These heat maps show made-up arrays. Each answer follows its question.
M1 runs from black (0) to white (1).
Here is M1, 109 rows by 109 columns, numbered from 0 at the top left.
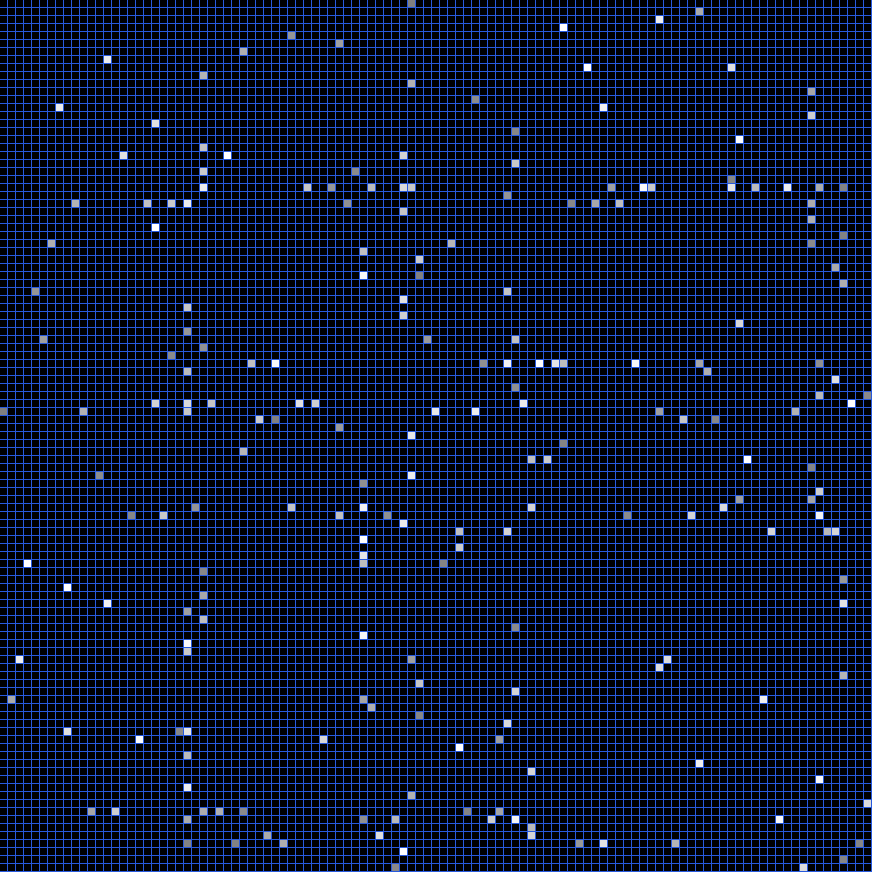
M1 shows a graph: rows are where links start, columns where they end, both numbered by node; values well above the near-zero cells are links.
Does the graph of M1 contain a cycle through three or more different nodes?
no
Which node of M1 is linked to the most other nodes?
node 23
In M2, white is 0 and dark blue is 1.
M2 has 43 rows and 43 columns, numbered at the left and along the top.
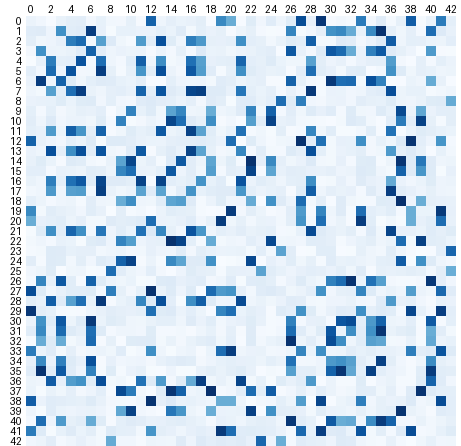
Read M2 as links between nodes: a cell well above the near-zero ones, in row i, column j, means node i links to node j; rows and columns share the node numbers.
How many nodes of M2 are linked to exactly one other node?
0
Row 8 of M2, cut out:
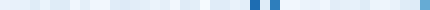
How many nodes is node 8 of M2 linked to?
3
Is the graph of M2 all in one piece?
no
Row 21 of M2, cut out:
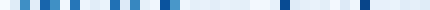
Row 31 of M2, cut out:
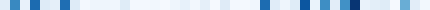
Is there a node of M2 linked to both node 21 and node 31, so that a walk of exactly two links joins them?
no
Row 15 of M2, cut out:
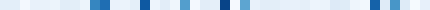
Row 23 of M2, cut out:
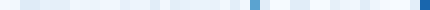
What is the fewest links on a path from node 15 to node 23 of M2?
5
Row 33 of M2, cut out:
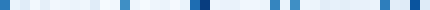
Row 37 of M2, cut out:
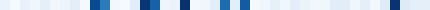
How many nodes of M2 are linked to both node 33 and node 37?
0
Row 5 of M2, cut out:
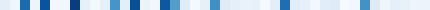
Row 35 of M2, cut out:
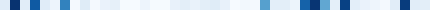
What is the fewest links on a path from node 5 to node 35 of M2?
3
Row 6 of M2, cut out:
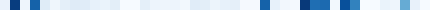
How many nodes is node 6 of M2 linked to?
9
